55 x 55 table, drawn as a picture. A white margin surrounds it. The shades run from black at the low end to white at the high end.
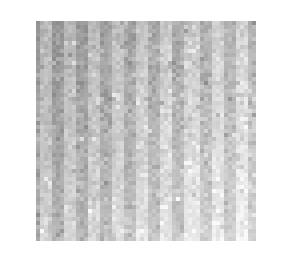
The bottom right is the ninth with the highest average. Stripes running up and down repeat 9 times from left to right. There is an overall slope up to the bottom right. The top left is the ninth with the lowest average.
